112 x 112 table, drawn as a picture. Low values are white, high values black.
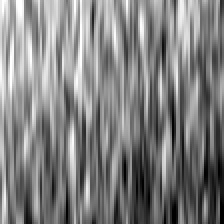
The values follow a bell shape. The ninth with the lowest average is the top left. The bottom right is the ninth with the highest average. The field climbs toward the bottom right. The grain runs up and down.
